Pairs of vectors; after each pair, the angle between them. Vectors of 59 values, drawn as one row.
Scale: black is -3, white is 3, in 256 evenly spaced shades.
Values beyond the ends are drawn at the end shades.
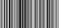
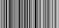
partly aligned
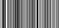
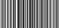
partly aligned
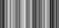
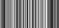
partly aligned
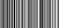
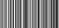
nearly opposite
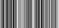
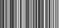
partly aligned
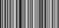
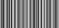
partly opposed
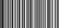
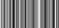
partly opposed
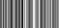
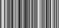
orthogonal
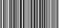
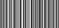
partly aligned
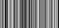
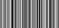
orthogonal
